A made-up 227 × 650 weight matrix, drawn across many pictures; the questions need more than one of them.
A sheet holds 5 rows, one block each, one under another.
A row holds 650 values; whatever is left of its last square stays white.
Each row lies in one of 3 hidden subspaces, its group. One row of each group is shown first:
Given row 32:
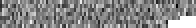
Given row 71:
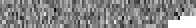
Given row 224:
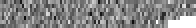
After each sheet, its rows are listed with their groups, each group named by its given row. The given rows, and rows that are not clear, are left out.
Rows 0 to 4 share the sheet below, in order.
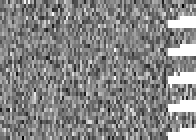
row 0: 71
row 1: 71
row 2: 71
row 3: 32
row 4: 32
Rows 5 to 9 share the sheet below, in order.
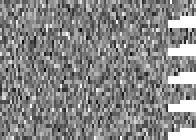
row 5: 32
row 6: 32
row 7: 71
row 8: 32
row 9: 224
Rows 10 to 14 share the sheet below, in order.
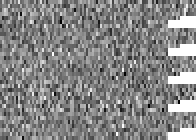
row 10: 32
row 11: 32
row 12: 32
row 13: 71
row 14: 32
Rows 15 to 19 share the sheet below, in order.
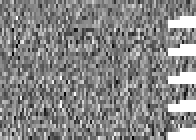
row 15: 224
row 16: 224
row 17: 32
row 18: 32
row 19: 71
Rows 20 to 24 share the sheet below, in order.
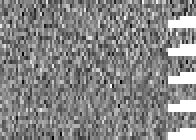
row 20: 32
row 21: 32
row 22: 71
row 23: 224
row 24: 32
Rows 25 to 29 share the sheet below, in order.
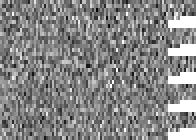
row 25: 71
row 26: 32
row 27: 32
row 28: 224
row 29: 32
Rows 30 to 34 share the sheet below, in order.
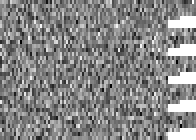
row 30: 224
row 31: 224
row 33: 224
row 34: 224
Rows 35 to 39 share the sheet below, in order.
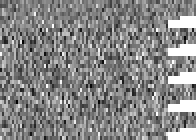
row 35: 32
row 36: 32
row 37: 224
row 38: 224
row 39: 32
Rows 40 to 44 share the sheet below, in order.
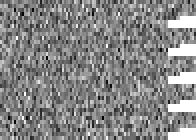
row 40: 224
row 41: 224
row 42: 224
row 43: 224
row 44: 224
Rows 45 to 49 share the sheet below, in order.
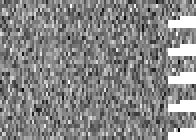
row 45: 32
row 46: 32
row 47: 32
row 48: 224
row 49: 71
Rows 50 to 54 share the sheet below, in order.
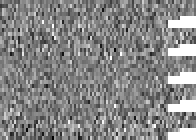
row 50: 32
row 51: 71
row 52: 224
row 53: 71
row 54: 32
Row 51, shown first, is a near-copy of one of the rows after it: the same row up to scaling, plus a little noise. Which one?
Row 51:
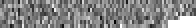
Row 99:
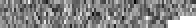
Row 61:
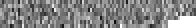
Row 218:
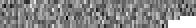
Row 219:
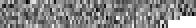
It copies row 61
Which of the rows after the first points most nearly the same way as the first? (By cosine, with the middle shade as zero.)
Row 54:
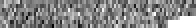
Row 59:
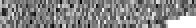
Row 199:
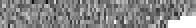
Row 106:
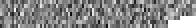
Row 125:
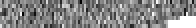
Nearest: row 59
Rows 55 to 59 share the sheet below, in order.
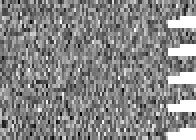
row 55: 32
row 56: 71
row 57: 224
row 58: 224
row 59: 32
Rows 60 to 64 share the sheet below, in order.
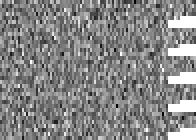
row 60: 71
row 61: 71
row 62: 224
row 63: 32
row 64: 71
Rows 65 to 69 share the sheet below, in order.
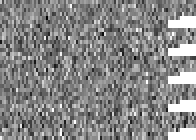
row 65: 224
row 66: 224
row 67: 71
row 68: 32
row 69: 32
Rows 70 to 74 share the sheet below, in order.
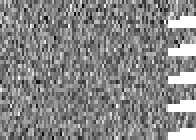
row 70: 224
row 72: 224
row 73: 32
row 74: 32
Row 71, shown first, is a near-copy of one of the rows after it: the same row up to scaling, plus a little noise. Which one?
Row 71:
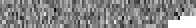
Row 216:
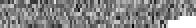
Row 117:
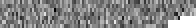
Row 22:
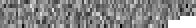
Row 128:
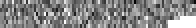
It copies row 117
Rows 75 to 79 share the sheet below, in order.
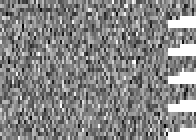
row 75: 32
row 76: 224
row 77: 224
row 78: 32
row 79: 224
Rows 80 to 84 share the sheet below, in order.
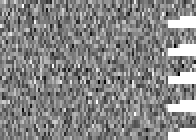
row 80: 224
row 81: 71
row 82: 71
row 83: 32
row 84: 71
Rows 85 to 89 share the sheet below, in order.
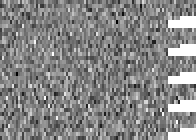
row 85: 32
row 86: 32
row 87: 224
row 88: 71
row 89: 224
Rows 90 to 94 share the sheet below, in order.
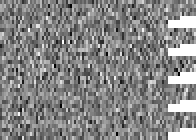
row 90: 224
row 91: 224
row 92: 71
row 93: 32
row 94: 32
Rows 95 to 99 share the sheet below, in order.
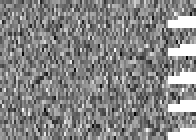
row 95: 71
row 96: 71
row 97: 224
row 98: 71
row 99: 71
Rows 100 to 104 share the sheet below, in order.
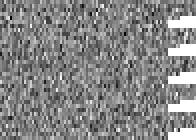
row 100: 224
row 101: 32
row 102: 32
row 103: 224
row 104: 71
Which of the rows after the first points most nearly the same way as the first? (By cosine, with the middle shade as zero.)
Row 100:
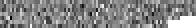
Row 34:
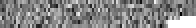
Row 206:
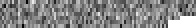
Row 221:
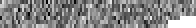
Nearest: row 34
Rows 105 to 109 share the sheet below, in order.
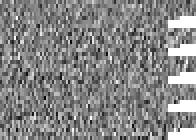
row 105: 224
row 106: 224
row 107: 32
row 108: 71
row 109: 71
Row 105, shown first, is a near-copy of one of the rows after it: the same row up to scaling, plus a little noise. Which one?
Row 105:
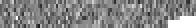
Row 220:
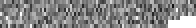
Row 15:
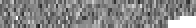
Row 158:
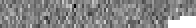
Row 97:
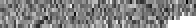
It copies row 15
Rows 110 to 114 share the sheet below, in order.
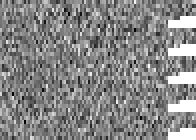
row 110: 71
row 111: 71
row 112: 32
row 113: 32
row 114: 224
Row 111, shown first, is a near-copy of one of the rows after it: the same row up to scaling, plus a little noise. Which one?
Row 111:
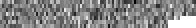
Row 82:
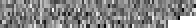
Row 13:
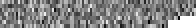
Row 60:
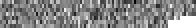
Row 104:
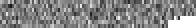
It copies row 60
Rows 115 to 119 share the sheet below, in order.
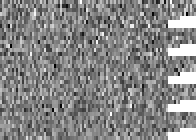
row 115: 32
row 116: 224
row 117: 71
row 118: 32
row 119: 224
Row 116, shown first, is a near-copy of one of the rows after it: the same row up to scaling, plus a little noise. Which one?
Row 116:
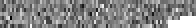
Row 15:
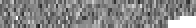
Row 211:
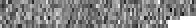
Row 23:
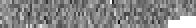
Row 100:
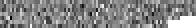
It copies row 100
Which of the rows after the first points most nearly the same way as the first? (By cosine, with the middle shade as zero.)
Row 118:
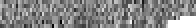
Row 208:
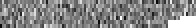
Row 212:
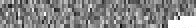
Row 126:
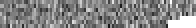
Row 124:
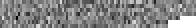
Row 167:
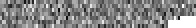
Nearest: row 208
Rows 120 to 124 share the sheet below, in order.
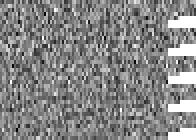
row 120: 71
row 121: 224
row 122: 32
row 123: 71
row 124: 224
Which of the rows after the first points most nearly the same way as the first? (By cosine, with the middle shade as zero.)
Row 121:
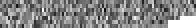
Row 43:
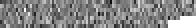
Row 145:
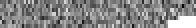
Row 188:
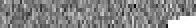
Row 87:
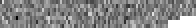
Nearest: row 87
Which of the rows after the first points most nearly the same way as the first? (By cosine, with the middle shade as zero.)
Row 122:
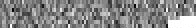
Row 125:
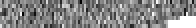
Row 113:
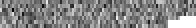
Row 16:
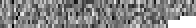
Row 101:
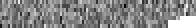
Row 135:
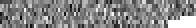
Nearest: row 113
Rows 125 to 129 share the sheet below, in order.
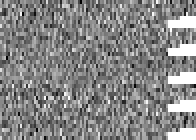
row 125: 32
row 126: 32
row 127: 224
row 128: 71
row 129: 32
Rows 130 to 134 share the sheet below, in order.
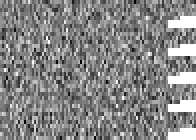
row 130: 71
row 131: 224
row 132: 224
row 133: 32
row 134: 224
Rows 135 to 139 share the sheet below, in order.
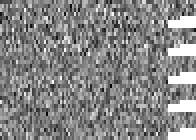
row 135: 224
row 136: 71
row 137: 32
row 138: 224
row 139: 224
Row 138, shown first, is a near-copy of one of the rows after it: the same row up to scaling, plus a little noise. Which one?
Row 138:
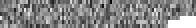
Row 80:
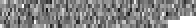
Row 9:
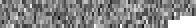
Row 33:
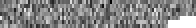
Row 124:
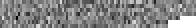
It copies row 33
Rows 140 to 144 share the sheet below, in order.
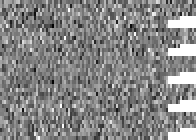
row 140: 32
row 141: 32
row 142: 32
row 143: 32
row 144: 224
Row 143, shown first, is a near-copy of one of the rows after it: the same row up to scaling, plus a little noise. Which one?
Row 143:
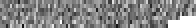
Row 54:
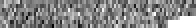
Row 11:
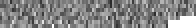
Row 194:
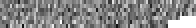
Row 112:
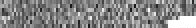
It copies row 194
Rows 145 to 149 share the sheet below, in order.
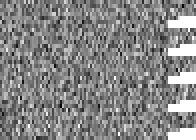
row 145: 71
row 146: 224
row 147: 71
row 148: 32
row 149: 224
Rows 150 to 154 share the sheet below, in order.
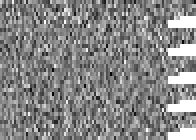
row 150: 71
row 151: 224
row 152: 71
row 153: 71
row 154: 71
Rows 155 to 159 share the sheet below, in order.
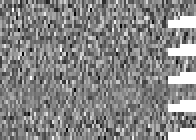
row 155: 71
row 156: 32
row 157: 32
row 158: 224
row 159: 71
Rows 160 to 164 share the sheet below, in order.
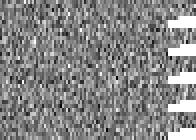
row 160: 71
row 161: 32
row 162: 32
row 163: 32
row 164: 71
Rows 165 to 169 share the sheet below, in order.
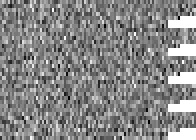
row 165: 71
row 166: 32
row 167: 71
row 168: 71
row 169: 224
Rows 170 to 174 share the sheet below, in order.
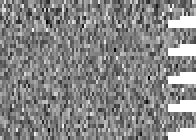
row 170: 224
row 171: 71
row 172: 224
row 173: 71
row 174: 224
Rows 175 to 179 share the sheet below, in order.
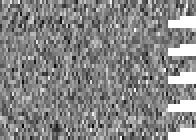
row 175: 32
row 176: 71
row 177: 71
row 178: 32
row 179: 224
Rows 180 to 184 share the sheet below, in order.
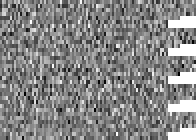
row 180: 32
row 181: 71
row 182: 71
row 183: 224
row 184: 32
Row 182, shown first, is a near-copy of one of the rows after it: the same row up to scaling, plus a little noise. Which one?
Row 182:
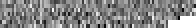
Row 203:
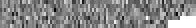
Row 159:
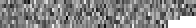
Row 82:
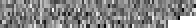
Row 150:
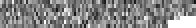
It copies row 82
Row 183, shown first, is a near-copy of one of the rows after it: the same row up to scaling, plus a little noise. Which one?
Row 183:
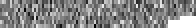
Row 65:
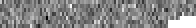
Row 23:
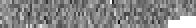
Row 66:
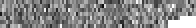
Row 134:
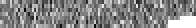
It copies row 134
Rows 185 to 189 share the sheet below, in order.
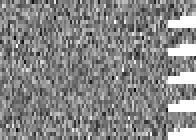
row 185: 71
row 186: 224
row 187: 32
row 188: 32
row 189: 71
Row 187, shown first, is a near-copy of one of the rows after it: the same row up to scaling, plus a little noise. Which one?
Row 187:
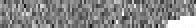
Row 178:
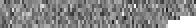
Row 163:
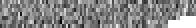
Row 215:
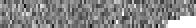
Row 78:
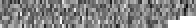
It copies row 215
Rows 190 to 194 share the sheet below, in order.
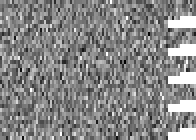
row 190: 224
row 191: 224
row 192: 32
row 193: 224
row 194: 32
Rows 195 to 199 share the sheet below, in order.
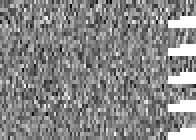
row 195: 224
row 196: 32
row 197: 32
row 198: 71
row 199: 71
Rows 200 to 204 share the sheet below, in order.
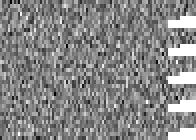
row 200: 32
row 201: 71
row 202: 32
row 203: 71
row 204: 224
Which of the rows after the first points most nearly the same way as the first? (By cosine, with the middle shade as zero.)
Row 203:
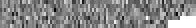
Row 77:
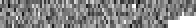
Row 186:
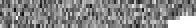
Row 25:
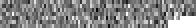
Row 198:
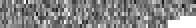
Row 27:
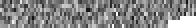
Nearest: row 198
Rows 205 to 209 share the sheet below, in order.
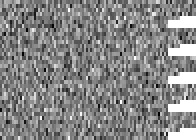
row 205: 32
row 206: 71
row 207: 71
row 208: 32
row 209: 224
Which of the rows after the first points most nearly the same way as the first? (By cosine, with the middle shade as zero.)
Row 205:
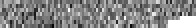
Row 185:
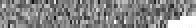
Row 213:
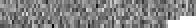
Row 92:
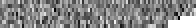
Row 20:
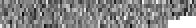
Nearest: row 20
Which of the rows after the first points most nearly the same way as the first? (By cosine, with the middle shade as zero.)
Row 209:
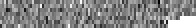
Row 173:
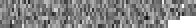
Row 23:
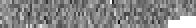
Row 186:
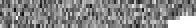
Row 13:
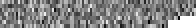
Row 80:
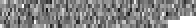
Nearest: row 23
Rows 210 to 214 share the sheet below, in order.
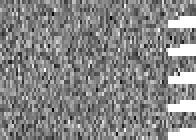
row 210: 71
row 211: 224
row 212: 71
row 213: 32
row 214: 32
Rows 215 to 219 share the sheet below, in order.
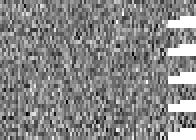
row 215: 32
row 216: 71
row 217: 71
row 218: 71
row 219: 71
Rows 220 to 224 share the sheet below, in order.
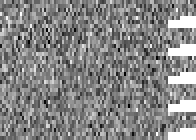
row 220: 224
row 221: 224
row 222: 32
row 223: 224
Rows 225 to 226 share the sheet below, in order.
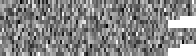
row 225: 224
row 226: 224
